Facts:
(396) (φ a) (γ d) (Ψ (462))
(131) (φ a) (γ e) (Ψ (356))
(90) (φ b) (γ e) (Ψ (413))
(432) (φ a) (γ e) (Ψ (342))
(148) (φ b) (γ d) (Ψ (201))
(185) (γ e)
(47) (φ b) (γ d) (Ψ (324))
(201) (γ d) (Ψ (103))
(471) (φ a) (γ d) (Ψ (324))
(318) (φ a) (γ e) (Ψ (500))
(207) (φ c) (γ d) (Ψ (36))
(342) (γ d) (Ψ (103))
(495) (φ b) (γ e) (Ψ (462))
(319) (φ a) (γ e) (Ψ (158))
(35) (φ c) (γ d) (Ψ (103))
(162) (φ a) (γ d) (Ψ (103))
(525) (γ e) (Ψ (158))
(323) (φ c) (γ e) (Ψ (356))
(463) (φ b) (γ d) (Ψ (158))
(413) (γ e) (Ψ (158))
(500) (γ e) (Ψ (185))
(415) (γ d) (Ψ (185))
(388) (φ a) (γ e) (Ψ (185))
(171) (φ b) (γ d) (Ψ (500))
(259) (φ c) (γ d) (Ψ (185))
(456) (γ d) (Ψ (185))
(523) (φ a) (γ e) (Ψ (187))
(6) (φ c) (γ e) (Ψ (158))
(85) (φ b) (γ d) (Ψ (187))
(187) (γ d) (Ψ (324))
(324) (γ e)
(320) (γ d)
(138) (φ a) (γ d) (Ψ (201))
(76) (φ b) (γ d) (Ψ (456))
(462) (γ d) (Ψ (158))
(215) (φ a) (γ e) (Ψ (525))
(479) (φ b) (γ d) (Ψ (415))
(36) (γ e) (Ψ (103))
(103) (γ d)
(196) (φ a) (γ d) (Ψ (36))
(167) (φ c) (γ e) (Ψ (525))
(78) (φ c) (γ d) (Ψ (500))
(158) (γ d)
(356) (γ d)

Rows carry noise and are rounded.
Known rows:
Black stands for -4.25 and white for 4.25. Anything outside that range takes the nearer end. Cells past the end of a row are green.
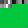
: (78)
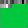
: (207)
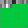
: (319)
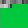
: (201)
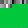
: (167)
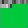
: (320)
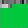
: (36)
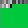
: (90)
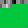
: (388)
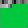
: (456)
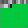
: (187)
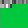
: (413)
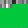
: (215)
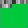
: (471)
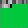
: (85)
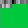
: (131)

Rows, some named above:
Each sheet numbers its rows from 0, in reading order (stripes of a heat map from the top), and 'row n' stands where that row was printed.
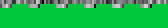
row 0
(471)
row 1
(171)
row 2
(320)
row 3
(148)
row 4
(342)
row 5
(187)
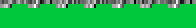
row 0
(324)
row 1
(259)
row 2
(495)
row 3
(495)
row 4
(35)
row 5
(356)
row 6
(78)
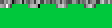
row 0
(167)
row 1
(47)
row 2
(432)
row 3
(523)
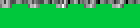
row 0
(138)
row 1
(196)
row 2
(323)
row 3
(318)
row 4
(500)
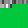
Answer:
(413)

